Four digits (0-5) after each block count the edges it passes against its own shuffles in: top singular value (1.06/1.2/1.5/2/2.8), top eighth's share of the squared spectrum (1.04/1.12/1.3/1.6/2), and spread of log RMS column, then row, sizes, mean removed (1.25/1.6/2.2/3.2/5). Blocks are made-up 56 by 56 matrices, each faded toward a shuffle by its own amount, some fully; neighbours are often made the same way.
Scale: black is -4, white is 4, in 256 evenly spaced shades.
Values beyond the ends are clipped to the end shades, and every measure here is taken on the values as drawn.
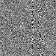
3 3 3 0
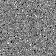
0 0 0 0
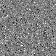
0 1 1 0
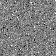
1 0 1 0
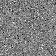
0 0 0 0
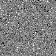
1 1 1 0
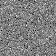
0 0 0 0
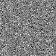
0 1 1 0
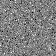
0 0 0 0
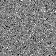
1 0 0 0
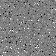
0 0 0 0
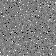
0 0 0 0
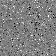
1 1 0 0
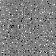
3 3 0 1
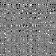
4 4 2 2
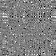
4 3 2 2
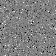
1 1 0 0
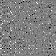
4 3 2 1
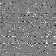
4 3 1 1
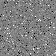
0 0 0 0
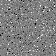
2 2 1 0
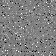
2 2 0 0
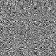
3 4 2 2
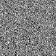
2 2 2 0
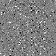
3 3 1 0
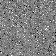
1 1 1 0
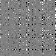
3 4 3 2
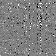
2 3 2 1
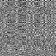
4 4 2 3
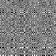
4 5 3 3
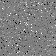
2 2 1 0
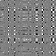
5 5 3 3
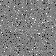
2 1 0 0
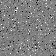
1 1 0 1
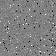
2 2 0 0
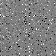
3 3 1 1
